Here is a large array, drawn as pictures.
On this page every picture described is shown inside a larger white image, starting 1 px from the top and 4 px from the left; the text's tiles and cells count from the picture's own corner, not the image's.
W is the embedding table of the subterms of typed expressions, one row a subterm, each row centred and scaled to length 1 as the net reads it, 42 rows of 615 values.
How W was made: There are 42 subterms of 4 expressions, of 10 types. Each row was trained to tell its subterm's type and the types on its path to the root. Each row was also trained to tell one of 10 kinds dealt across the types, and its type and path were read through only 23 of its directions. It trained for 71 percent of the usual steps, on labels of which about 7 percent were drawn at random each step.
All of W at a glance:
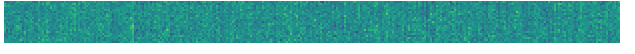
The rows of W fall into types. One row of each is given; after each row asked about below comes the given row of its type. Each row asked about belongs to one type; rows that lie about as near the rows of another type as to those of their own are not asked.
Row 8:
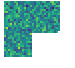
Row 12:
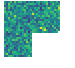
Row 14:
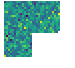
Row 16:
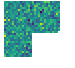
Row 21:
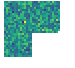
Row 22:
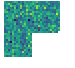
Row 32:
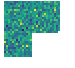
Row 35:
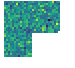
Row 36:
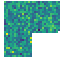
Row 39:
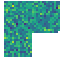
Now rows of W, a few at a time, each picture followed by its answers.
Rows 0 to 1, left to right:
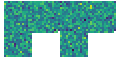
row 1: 8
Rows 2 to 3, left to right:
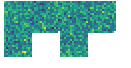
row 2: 8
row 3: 8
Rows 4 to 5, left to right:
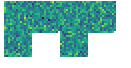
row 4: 12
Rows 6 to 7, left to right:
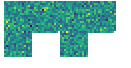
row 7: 16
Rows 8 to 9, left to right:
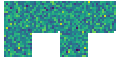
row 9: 16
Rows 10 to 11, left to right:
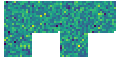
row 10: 36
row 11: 21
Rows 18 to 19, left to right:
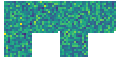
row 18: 14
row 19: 21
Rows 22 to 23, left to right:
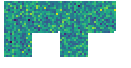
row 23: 12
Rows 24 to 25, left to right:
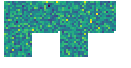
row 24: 14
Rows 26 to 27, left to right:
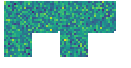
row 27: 16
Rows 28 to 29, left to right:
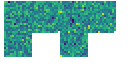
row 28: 8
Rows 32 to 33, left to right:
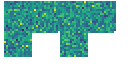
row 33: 16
